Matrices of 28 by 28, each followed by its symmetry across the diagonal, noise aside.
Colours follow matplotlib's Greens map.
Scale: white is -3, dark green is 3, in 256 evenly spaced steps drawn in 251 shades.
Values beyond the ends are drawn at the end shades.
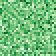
antisymmetric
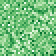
symmetric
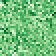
antisymmetric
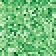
antisymmetric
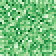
symmetric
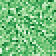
antisymmetric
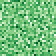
antisymmetric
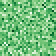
antisymmetric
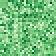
antisymmetric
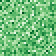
symmetric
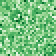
symmetric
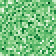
symmetric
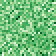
symmetric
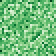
symmetric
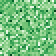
symmetric
